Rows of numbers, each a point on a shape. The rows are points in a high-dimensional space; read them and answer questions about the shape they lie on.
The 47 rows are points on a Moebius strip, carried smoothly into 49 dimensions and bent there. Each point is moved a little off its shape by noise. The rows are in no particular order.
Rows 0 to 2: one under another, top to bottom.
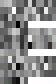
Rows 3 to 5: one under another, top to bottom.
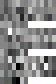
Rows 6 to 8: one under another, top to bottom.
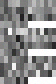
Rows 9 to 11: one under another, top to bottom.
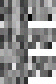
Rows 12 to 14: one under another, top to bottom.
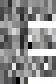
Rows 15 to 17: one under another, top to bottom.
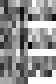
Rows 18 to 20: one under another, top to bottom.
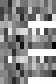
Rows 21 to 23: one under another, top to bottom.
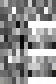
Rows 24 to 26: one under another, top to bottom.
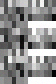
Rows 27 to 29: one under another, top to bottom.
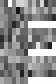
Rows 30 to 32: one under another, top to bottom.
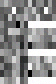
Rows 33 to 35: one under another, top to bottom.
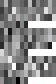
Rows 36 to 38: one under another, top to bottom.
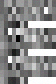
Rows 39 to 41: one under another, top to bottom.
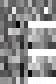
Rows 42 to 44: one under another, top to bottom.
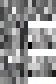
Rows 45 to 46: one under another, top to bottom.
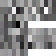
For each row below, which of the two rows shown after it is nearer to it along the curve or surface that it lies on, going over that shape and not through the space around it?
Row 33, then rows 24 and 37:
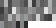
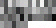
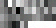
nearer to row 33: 37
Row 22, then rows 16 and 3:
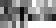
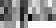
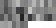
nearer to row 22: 16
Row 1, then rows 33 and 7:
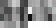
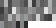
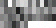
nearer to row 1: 7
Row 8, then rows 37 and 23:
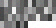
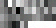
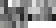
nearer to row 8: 37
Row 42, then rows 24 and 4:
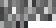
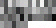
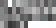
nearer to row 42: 4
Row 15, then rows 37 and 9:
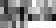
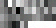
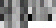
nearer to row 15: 9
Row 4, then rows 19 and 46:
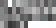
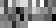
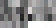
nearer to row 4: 19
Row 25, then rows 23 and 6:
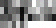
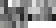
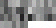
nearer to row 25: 23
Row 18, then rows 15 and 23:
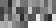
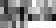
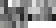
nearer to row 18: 23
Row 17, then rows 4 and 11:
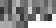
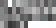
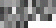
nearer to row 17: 11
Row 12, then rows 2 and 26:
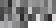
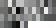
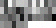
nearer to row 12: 26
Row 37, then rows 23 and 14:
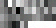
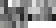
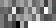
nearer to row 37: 14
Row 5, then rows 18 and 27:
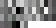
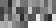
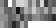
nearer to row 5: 27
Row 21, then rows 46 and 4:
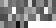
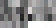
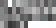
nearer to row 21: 4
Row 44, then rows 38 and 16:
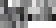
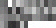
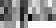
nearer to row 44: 16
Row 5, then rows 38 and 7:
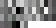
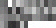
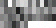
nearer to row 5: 38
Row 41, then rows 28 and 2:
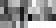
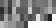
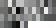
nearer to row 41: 28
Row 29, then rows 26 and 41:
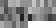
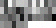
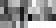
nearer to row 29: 26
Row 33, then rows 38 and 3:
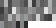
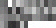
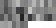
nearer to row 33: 38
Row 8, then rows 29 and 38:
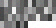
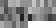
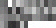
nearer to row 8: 38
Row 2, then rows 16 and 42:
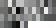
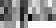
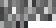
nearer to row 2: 42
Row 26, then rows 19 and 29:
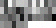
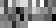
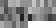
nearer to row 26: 19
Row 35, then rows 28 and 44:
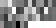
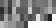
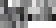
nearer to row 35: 28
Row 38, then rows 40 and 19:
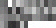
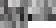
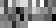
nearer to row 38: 19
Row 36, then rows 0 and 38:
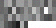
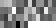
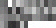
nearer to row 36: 38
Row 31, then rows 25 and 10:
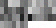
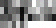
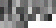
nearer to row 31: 25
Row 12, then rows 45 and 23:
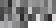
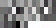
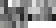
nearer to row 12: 23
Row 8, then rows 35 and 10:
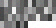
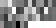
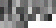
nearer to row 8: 35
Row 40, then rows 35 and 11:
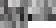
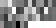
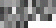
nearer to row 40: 11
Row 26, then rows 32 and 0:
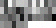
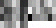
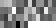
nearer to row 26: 32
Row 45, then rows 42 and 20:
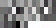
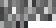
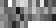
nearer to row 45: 42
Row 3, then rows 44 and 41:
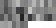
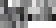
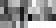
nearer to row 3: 44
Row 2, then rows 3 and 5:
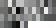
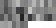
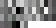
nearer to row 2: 5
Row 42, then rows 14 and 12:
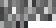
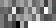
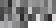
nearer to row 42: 14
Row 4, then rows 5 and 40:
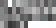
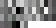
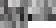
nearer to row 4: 5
